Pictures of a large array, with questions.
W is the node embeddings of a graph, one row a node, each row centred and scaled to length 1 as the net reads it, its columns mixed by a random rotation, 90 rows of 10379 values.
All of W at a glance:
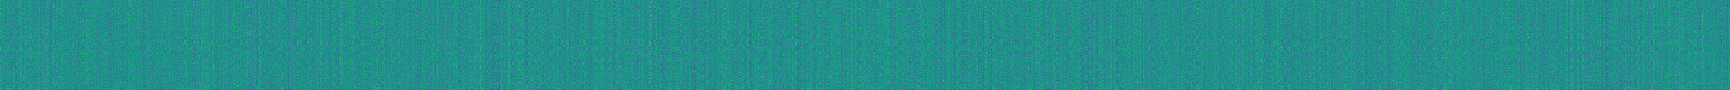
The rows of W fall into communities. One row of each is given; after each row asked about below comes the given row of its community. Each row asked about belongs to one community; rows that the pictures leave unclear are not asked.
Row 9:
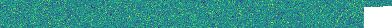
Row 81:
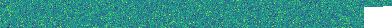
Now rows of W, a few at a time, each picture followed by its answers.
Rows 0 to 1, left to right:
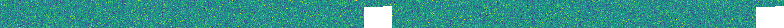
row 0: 9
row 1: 81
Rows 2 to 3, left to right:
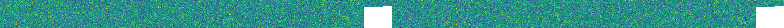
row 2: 81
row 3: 81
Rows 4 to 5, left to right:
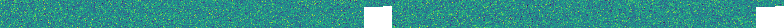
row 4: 9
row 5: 81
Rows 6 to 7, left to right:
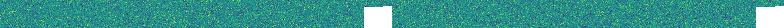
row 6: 81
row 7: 81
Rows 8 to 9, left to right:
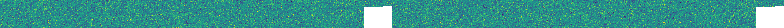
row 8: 9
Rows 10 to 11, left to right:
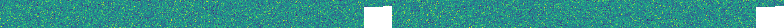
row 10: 81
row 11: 81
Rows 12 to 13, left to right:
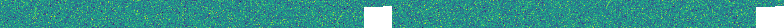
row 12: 9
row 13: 9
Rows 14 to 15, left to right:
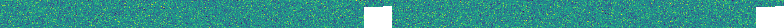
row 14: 9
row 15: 81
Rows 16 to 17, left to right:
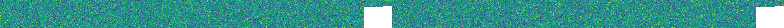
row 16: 81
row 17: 9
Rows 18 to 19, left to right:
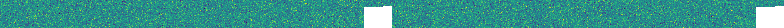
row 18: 9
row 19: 81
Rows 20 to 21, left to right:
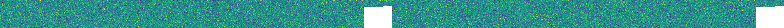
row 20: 81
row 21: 9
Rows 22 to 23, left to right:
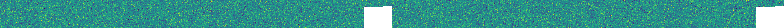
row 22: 81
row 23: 9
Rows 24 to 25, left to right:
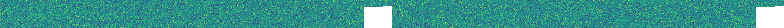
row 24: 81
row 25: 81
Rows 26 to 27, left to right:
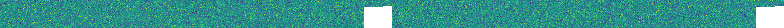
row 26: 9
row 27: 81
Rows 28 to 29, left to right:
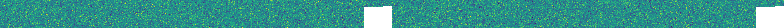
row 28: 9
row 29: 81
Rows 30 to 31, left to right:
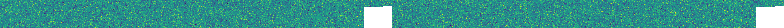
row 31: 81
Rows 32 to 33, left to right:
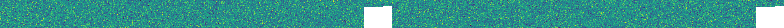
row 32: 81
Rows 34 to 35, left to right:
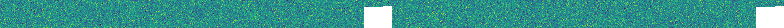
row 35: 81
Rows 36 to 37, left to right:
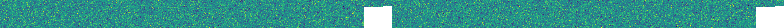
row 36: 9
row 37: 9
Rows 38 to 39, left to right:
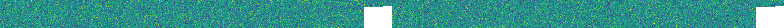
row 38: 9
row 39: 81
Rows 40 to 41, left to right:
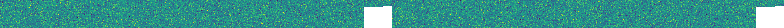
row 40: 81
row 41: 81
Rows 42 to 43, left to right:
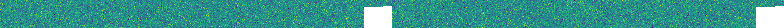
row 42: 81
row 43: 81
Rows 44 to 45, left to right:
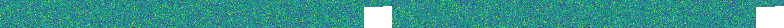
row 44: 81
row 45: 81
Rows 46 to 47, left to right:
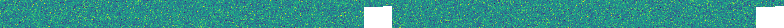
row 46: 9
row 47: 9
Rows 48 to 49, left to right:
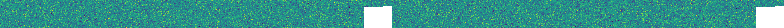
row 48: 9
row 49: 9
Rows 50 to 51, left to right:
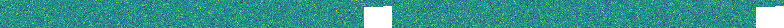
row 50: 9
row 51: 81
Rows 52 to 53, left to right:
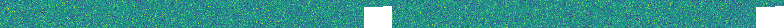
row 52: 81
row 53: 81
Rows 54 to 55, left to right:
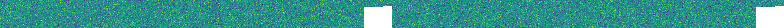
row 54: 81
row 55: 9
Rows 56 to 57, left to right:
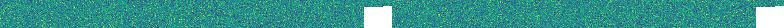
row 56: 81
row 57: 9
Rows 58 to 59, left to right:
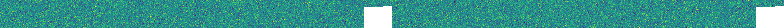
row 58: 81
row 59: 9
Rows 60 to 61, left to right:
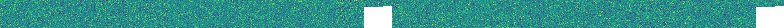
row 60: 9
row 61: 81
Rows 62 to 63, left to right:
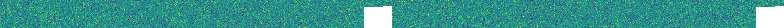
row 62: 81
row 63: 81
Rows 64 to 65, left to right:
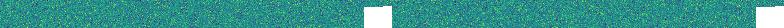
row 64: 81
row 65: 9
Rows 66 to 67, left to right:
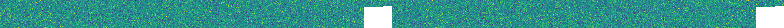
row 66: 81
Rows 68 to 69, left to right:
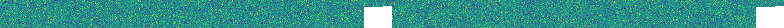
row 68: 9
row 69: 81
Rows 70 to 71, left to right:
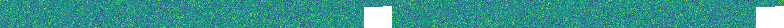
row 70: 9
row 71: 81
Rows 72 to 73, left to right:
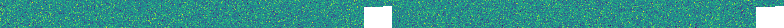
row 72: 81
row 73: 9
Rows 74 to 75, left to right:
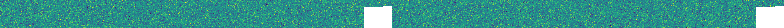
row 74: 81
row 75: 9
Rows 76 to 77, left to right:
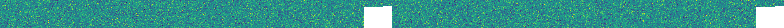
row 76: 9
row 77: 9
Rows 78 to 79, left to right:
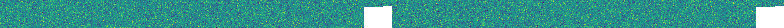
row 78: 81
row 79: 9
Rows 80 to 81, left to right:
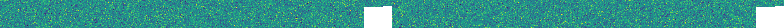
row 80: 9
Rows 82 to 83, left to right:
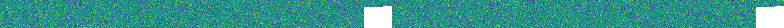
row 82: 81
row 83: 81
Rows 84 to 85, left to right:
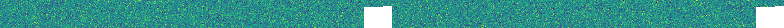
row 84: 9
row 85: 9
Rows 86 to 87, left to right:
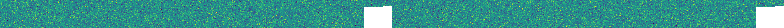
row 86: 9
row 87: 9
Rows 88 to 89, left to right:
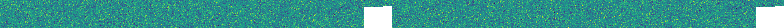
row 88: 9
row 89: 9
